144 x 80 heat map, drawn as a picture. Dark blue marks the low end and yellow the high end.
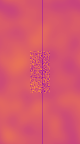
Values change most from cell to cell in the centre. An odd patch, rougher than its surroundings, sits in the centre. Column 43 stands out from the rest.
